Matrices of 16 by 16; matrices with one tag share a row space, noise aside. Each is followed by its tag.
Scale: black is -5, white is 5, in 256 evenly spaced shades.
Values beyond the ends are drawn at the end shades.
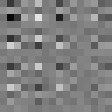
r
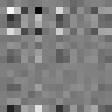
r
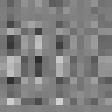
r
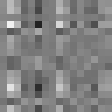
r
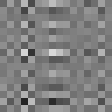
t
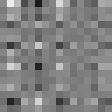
r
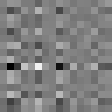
r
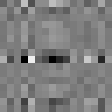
t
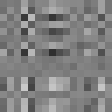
t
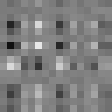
r
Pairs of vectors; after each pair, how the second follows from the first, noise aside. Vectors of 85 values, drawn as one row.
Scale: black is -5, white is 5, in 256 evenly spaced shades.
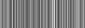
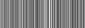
shuffled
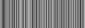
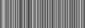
negated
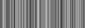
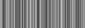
negated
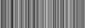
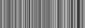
shuffled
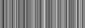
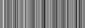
negated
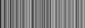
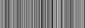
shuffled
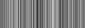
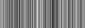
negated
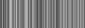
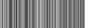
negated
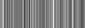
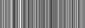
shuffled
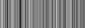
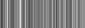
negated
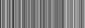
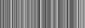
shuffled
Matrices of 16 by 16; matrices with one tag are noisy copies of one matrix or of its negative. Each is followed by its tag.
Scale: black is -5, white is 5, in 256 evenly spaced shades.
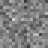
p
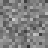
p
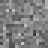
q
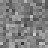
q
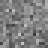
q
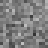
q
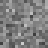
q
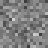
p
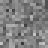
q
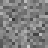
p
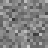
p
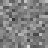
p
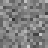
p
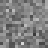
q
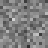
p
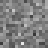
q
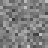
p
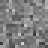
q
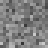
q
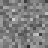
p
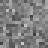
q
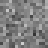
q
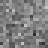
q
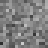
q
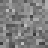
q
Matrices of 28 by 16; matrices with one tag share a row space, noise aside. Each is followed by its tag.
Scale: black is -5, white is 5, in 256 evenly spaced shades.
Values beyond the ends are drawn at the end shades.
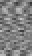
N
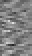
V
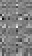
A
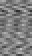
N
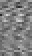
N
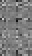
A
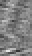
V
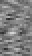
V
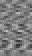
N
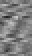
V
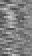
V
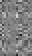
A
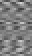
N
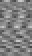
N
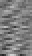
V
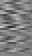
V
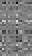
A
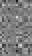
A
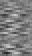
V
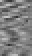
V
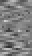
V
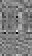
A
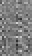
A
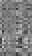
A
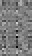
A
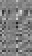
A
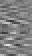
V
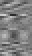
V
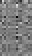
A
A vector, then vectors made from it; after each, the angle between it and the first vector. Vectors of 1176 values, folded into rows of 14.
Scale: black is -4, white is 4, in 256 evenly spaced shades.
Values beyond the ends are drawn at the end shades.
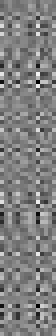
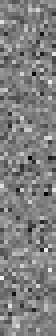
orthogonal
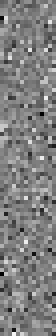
orthogonal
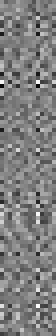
nearly opposite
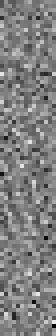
partly aligned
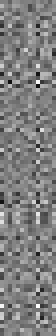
nearly opposite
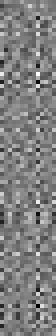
nearly parallel
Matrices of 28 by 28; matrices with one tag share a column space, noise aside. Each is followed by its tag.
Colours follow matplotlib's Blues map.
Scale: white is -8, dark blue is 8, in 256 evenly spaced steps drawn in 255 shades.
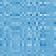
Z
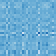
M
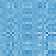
M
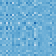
Z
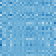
Z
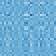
Z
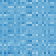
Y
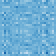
Y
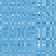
Z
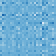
Z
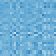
M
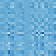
M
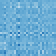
M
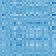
Z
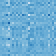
Z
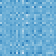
Y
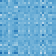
Y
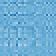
Z
